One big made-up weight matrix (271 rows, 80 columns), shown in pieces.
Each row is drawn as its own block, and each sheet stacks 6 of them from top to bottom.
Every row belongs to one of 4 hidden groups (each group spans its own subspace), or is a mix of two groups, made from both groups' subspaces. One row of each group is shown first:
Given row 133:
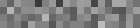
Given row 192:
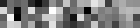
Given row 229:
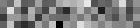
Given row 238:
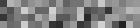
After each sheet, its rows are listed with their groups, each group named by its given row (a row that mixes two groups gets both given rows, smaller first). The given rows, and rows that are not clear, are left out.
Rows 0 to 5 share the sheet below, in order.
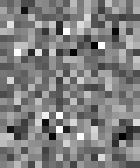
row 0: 133 and 229
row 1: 238
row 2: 229 and 238
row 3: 192 and 229
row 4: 192 and 238
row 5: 192 and 238
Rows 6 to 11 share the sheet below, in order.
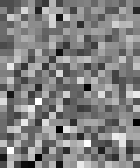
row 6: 192
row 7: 238
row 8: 192 and 229
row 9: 229
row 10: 192
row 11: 229
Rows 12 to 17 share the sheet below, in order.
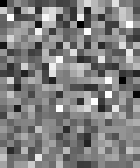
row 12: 192 and 238
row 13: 229 and 238
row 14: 238
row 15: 133 and 238
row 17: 229
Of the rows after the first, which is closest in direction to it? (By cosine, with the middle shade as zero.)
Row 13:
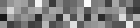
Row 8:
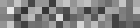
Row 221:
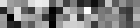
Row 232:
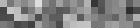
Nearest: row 232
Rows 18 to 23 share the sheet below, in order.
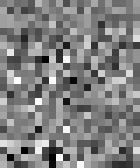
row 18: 133
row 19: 133 and 229
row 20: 192 and 238
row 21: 229
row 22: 229
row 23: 192
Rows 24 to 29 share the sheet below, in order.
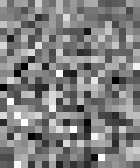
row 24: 133 and 229
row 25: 229
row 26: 192
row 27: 192
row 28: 133
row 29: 238
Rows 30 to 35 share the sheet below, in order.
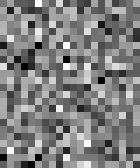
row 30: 133
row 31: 229
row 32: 133
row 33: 229
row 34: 192 and 229
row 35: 229
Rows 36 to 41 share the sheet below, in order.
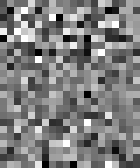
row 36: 192 and 238
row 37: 133
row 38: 133
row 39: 192
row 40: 192 and 229
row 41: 238
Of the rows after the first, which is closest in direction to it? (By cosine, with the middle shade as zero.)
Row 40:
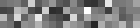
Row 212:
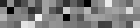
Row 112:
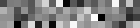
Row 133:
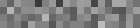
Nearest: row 212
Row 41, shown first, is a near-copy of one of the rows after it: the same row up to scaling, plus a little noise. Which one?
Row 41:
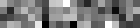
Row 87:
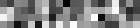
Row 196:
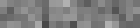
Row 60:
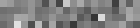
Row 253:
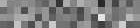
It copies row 196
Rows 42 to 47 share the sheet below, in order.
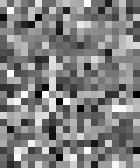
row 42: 229
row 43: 133 and 238
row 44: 192
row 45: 192
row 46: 192
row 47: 192
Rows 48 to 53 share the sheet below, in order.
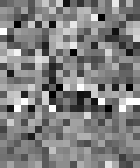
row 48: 238
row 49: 133 and 238
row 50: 192
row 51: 238
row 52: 229
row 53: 238
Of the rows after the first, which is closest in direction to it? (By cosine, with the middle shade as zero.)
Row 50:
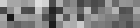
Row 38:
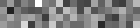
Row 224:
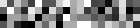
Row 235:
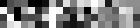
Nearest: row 38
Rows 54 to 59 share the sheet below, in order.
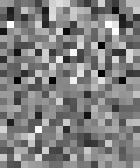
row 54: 238
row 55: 238
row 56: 238
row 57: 192
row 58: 229
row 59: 192 and 229
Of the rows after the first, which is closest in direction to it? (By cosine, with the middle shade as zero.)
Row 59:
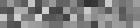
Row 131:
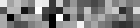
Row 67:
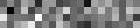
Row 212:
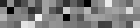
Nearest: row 212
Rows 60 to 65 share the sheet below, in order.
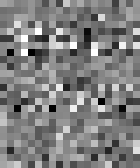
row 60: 238
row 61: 133
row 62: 192 and 229
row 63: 238
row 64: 229 and 238
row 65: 133 and 238
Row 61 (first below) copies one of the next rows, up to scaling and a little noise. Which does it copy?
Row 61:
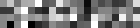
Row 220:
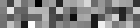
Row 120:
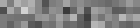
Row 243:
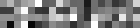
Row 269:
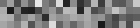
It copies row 243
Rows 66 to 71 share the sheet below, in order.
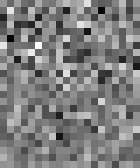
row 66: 229
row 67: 229
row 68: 133 and 229
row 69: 238
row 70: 229 and 238
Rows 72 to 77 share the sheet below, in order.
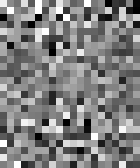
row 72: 229
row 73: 192
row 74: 238
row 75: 192 and 238
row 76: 133 and 192
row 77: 133 and 238
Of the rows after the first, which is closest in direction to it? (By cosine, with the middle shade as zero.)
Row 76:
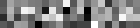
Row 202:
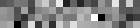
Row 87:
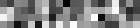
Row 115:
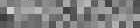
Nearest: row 115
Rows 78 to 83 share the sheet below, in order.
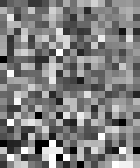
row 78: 192
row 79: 229
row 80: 192
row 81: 192
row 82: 133
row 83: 192
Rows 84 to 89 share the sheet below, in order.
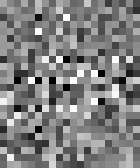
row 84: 229
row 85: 133
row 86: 238
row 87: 238
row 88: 229
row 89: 192
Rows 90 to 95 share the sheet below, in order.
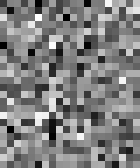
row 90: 229
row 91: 229 and 238
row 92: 238
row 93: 192
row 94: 192
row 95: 133 and 238
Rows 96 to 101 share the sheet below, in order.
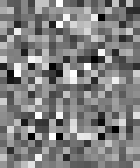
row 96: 229 and 238
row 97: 133 and 238
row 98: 192
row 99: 192 and 229
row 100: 133 and 229
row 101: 229
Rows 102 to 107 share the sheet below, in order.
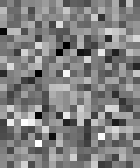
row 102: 229 and 238
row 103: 229 and 238
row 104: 229
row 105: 238
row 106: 133
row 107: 133
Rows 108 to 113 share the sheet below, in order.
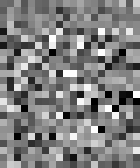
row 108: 229
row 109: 238
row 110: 133 and 192
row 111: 133
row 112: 238
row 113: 192
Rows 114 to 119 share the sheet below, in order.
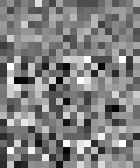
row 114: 133
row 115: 133 and 229
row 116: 229
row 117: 192 and 238
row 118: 133
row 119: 133 and 229
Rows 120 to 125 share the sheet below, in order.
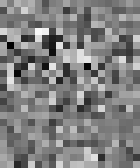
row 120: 133
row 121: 192
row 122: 192 and 229
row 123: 238
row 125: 238
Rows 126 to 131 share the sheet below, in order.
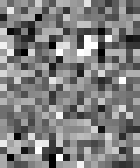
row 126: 229
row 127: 238
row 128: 238
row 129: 238
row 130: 238
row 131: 192
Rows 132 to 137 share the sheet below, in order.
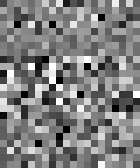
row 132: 238
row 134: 192 and 229
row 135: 133 and 192
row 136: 229 and 238
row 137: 133
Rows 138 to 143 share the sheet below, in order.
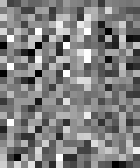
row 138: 238
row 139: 229
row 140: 229
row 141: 229
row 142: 229
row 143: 192 and 229
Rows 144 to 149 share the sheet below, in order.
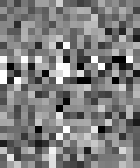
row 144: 133 and 238
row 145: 192 and 229
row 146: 133 and 229
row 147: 229 and 238
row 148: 229 and 238
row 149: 192
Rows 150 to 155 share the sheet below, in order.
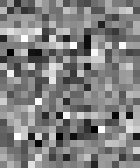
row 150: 133
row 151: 133
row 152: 192
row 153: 229
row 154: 238
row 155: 133 and 229
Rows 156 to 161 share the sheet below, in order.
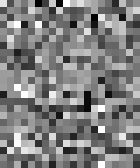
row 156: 133 and 238
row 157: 229 and 238
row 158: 133
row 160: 238
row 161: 133
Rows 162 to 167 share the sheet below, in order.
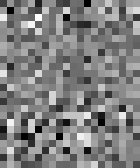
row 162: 229
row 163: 133
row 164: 229
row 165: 238
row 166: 229
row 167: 192 and 229
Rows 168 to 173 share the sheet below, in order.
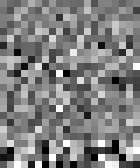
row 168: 192
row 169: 229 and 238
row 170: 192
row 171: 229
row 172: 229
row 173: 238
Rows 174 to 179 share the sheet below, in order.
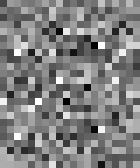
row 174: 238
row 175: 238
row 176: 133 and 238
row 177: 229
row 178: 238
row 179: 133
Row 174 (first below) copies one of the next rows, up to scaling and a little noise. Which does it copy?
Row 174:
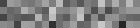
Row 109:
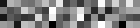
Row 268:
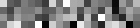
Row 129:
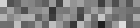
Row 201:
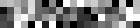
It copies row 109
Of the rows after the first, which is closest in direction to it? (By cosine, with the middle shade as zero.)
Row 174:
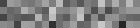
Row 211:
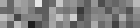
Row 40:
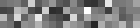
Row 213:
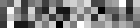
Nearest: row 40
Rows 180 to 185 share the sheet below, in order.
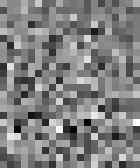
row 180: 133
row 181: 192
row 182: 229
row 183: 133 and 192
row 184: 192
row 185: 133 and 192
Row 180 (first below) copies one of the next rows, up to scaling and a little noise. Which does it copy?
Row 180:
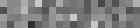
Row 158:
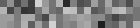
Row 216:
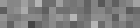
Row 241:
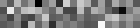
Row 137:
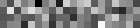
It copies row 216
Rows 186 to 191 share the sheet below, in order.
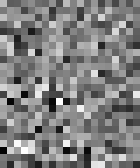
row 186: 238
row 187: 192 and 238
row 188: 238
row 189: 192
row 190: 229
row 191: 133
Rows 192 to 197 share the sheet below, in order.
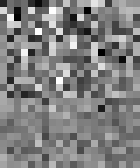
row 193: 133
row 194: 229
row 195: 133
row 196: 238
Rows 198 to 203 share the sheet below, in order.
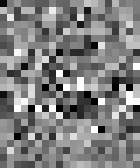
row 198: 192 and 238
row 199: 238
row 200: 192
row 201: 238
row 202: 238
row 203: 229
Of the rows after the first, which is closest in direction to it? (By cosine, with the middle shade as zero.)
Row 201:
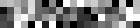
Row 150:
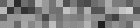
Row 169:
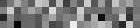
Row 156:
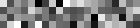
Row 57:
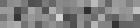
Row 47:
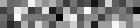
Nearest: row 156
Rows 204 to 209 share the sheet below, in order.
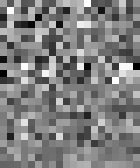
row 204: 229
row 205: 192
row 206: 133 and 192
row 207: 192
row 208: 133 and 229
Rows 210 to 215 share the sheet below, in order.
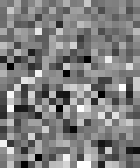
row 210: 229
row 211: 133
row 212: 133 and 229
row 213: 229
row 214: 133 and 192
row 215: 229 and 238
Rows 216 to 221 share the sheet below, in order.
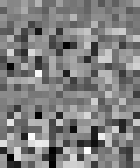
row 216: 133
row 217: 133 and 229
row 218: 229 and 238
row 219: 133 and 238
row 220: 133
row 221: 192
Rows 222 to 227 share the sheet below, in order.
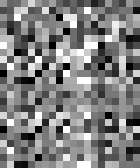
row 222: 192
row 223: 238
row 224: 229
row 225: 229
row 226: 229
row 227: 229 and 238
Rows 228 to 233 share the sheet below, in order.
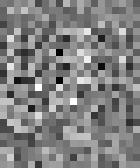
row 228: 133
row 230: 229
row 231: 133
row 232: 192 and 229
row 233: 192 and 238
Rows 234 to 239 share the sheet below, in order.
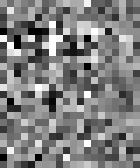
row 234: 229
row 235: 192
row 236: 192
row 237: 192
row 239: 229
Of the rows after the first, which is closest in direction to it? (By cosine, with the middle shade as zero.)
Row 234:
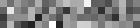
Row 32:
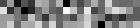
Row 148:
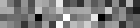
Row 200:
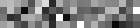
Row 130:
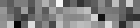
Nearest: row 148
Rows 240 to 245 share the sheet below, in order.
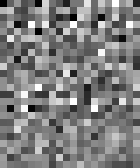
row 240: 133 and 238
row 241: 133
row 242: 133 and 229
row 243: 133
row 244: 192
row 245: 192
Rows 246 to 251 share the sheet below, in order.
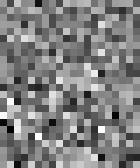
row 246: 133
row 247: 133
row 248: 238
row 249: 192
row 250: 192 and 238
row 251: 238
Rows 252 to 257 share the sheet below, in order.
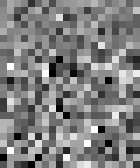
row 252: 192
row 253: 238
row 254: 133 and 238
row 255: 192 and 229
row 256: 238
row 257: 229
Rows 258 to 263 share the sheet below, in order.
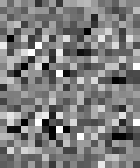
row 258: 133 and 238
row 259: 229
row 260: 192
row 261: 238
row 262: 192
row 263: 133
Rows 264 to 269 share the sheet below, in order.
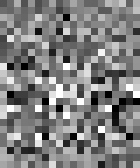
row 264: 229
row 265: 133
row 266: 133
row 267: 133 and 238
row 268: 238
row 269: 133
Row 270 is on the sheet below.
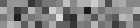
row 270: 192
